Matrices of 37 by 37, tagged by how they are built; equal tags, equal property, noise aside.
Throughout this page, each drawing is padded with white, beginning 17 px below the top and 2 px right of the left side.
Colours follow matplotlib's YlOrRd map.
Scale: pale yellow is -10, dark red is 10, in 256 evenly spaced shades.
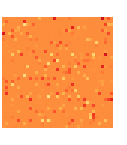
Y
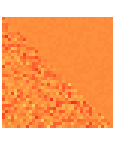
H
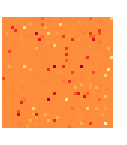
Y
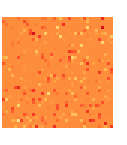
Y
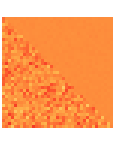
H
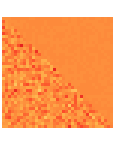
H
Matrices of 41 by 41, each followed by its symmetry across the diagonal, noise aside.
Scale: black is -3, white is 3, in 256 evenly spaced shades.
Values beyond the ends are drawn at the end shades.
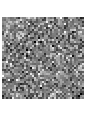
symmetric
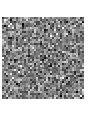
symmetric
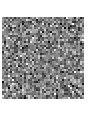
antisymmetric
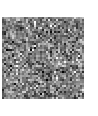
antisymmetric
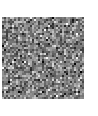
antisymmetric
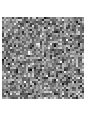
symmetric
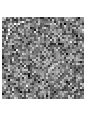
symmetric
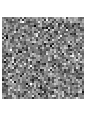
antisymmetric
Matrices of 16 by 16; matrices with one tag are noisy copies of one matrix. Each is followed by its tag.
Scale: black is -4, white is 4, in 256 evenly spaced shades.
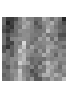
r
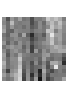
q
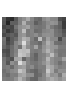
r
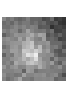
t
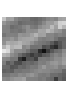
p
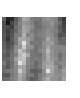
r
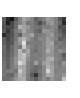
r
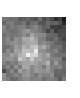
t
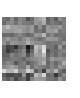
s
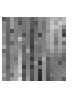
q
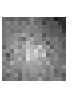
t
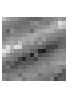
p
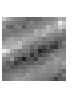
p
